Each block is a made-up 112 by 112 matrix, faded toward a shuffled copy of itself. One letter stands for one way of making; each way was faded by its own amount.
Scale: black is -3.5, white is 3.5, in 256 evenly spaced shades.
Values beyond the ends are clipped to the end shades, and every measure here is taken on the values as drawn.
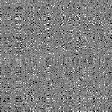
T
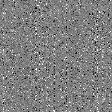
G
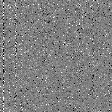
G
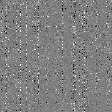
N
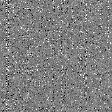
G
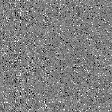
G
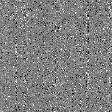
G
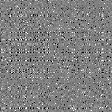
T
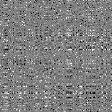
T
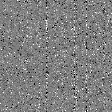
G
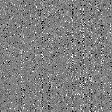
G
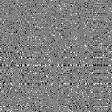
T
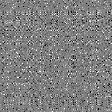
T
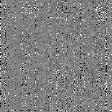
N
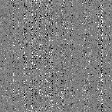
N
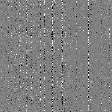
N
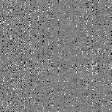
N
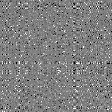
T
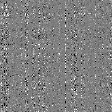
N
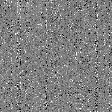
G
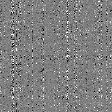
N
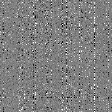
N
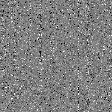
G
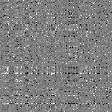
T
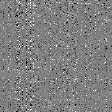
N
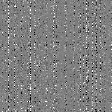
N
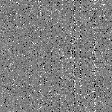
G
